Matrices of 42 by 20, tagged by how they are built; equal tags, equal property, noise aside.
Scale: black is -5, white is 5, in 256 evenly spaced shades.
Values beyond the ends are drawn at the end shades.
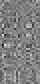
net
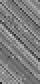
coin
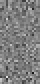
net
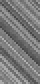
coin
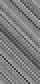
coin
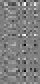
net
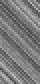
coin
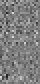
net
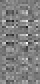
net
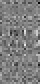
net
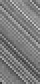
coin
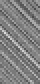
coin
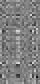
net
